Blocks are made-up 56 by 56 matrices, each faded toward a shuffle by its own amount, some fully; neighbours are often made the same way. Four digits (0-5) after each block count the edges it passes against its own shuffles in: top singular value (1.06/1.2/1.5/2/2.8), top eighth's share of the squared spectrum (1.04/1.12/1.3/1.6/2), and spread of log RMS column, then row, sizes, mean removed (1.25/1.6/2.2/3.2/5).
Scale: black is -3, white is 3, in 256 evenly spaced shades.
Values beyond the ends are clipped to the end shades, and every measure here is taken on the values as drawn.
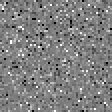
0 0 0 0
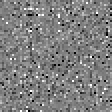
1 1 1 1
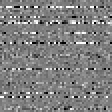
2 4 0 4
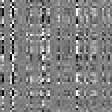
5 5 4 3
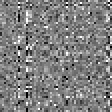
4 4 3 2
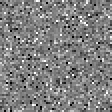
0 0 0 0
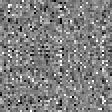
3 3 2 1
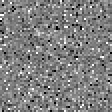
1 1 0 0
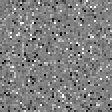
0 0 0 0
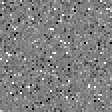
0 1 0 0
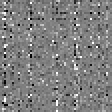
2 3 3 2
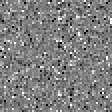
2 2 1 0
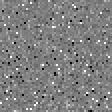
0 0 0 0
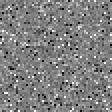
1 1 0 0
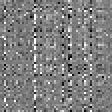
4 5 3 2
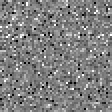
1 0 0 0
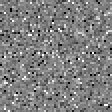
0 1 0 1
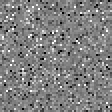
0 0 0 0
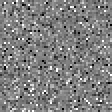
1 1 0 0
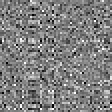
4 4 2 2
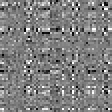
5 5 3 3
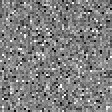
2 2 0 0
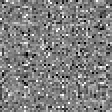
4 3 2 2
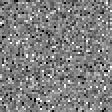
0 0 0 0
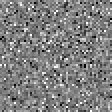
3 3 1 1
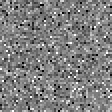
1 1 0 0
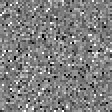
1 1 0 0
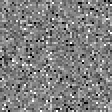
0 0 1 0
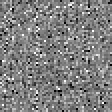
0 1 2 0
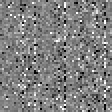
2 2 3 0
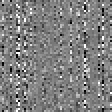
2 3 4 0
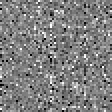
1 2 2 0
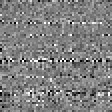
3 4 0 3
